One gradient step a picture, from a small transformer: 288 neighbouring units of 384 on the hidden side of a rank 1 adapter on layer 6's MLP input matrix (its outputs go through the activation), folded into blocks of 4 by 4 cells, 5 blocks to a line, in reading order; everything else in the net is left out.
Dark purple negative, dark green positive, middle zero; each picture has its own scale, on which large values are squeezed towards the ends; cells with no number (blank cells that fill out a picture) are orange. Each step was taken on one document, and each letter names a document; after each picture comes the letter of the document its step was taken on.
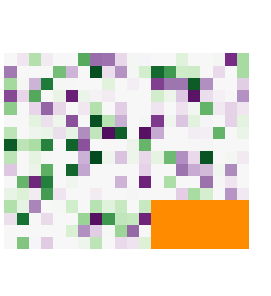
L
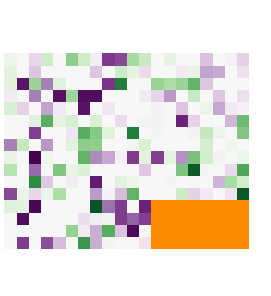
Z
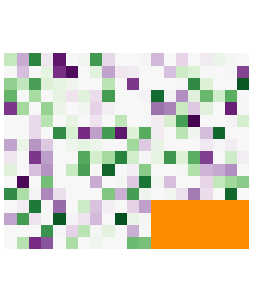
Z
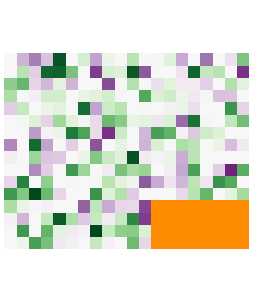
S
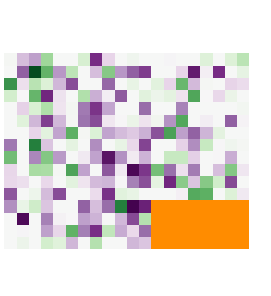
S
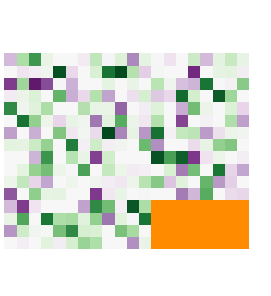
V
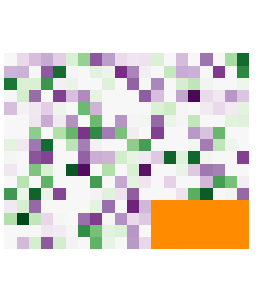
L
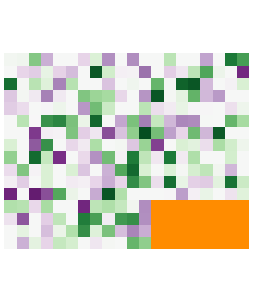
S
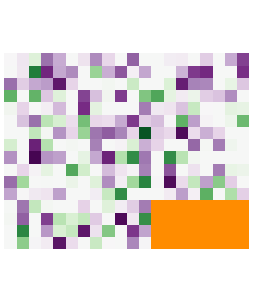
S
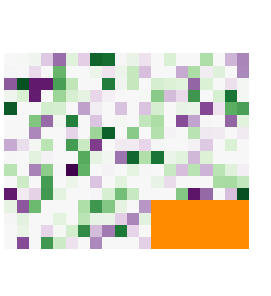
Z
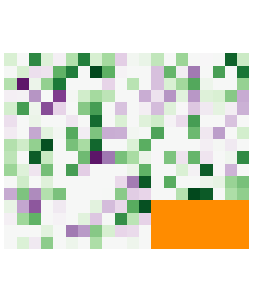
L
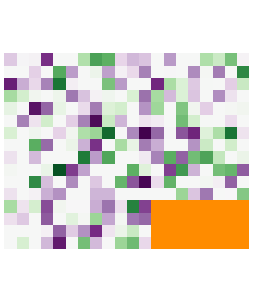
V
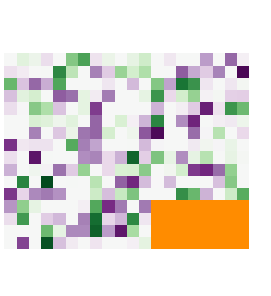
Z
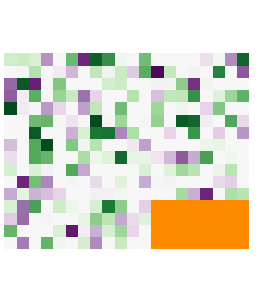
L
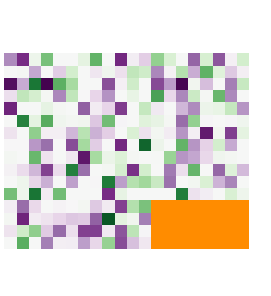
V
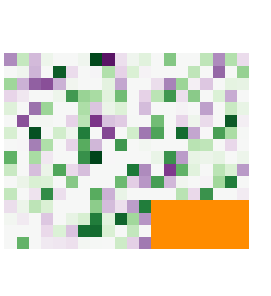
V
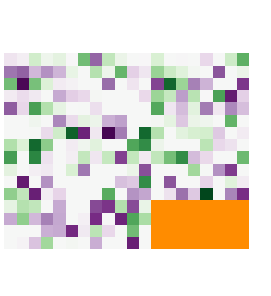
L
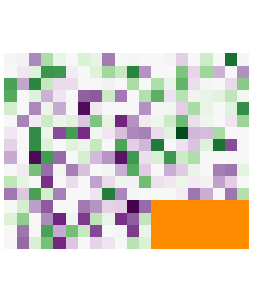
S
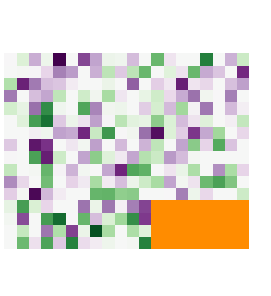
S
